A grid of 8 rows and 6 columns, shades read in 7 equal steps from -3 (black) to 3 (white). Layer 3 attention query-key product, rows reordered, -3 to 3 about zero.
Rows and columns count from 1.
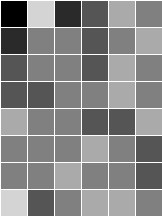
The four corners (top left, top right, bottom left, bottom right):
-3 0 2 0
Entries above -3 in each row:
5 6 6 6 6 6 6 6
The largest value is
2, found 2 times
